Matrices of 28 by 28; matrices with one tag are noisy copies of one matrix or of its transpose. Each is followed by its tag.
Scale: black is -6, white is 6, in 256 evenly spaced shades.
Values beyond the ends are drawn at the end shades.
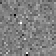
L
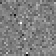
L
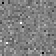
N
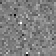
L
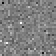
N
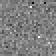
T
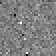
L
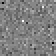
N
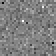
N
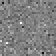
N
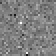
L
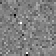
L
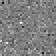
N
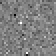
L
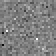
T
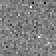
T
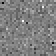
N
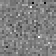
T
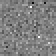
T
